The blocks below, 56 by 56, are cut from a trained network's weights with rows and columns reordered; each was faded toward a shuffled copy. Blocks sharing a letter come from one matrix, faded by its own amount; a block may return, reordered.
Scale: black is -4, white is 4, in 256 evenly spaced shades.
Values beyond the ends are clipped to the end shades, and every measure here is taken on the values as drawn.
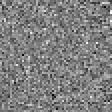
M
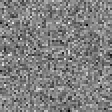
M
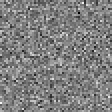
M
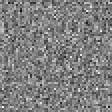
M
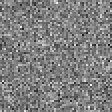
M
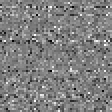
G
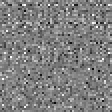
G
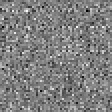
G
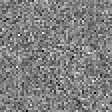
M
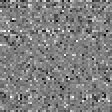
G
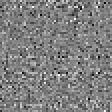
G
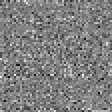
G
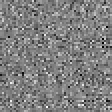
G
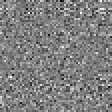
G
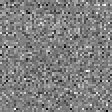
G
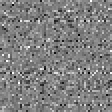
G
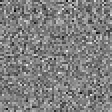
M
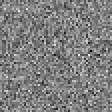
M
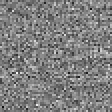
M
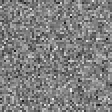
M
